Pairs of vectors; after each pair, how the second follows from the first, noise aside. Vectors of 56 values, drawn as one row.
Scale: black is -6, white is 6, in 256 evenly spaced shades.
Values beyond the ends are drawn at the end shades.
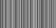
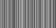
reversed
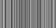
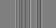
partly zeroed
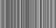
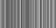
copied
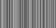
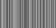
copied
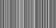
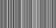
reversed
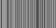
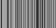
scaled up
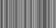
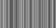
reversed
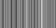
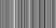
reversed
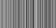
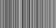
reversed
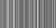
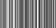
scaled up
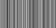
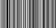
scaled up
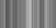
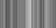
copied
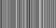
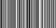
scaled up
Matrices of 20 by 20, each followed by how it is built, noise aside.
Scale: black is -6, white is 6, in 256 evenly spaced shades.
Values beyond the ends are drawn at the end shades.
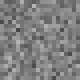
noise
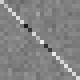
diagonal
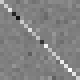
diagonal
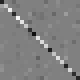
diagonal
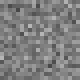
noise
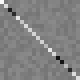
diagonal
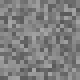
noise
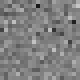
noise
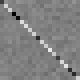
diagonal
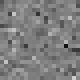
noise
